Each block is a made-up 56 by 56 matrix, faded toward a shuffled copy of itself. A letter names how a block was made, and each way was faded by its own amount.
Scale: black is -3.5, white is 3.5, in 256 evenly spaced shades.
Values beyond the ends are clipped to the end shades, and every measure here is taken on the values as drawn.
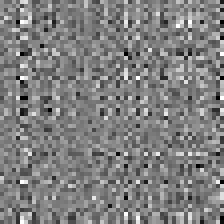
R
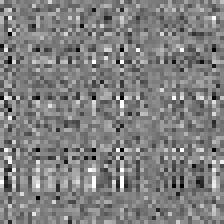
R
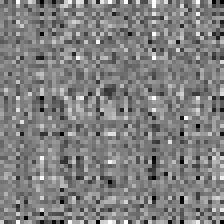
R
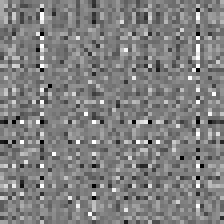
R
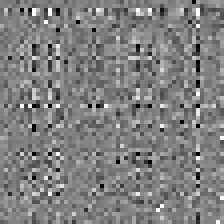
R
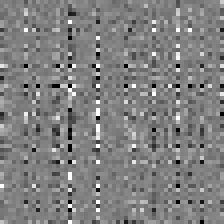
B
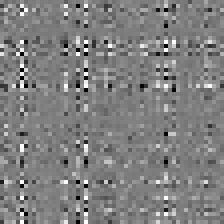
B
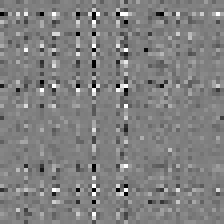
B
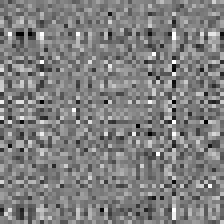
R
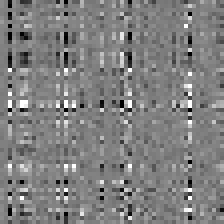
B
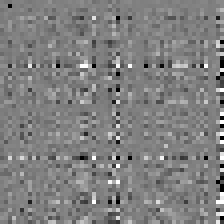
B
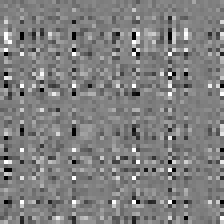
B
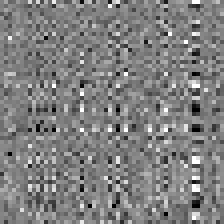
R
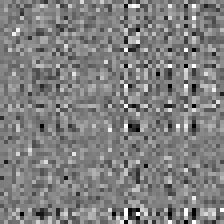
R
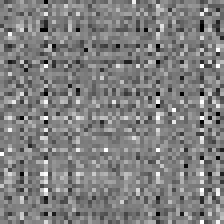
R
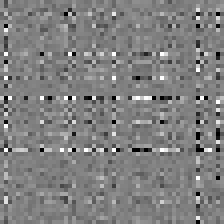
B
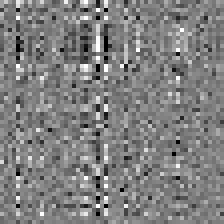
R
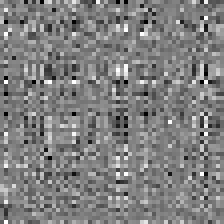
R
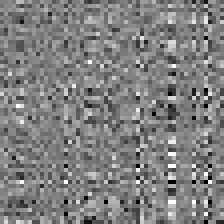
R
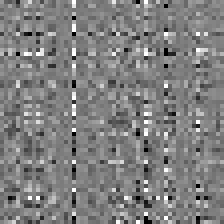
B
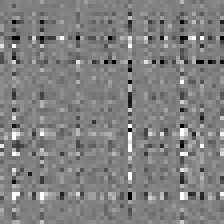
B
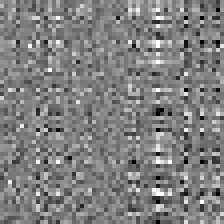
R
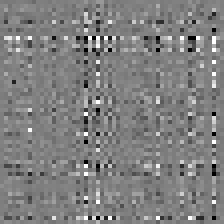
B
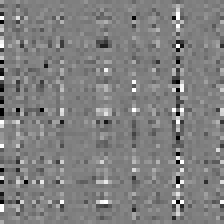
B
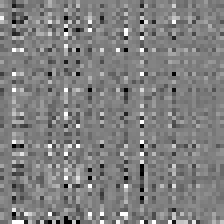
B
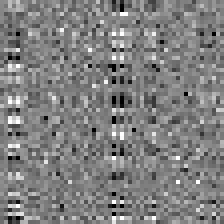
R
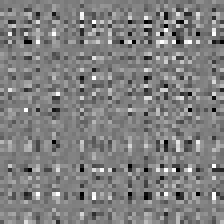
B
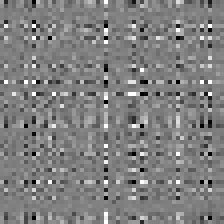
B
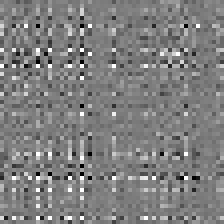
B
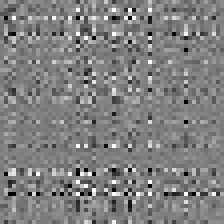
B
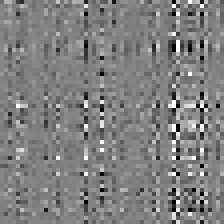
B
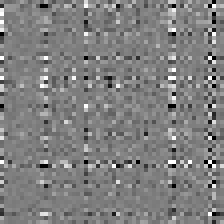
B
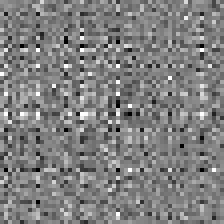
R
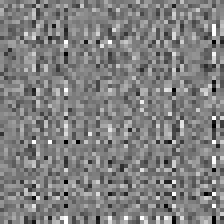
R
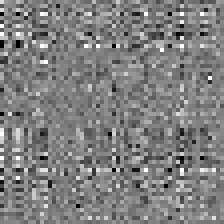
R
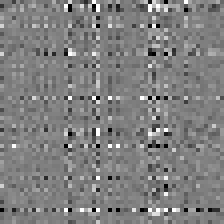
B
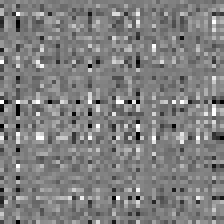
B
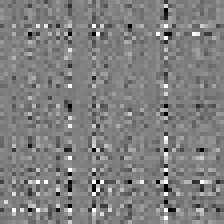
B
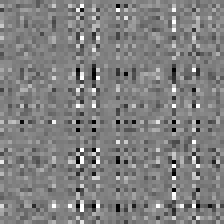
B
